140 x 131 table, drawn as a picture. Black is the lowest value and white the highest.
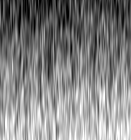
Grain: streaks running down. Slope: up to the bottom. Average level on the scale: 50%.
